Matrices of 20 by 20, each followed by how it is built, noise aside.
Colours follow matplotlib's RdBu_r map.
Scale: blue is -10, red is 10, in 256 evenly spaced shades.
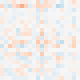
low rank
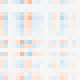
low rank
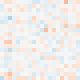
low rank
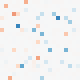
sparse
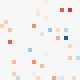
sparse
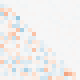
lower triangular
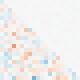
lower triangular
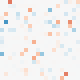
sparse
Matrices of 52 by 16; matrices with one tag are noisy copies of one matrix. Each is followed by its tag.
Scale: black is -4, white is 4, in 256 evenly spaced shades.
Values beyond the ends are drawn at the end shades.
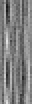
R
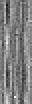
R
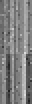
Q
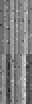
Q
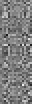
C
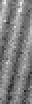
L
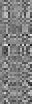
C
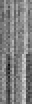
Q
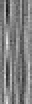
R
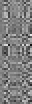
C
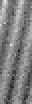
L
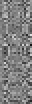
C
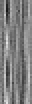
R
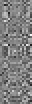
C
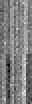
Q
